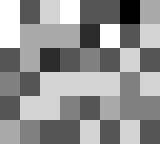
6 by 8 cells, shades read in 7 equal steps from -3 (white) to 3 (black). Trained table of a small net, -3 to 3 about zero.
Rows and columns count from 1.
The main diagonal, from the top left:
-3 -1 2 -2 1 1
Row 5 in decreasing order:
1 1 0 0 0 -1 -2 -2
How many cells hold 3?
1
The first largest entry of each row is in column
7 5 3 2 1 3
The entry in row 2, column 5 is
2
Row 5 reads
1 -2 -2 0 1 -1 0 0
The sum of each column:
-5 -2 -4 -4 0 -3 0 -3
